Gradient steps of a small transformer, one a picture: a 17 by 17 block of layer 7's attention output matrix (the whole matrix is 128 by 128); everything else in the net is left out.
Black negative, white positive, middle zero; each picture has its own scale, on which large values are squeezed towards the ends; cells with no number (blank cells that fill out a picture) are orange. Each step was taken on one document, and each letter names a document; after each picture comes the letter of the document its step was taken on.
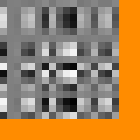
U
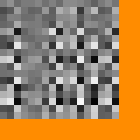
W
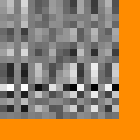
W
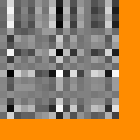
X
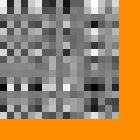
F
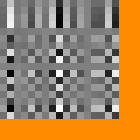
X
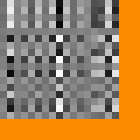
X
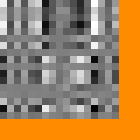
F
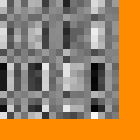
F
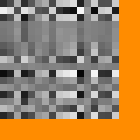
U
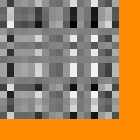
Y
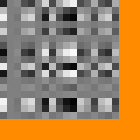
U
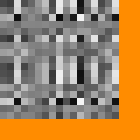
W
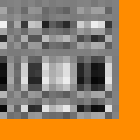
F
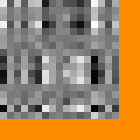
F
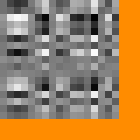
Y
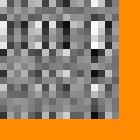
F
